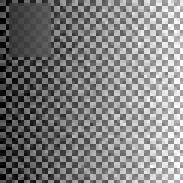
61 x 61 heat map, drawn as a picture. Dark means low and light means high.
An odd patch, calmer than its surroundings, sits in the top left. The top left is the calmest part. There is an overall slope up to the right. A checkerboard runs through the table.
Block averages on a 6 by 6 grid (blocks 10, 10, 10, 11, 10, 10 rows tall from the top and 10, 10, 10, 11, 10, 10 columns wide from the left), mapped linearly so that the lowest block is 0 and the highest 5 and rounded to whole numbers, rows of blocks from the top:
0 1 2 3 4 5 | 0 1 2 3 4 5 | 0 1 2 3 4 5 | 0 1 2 3 4 5 | 0 1 2 3 4 5 | 0 1 2 3 4 5
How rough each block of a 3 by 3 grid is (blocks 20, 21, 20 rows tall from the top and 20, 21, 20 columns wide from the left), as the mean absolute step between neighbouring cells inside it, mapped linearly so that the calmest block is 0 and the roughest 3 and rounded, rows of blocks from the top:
033
333
333
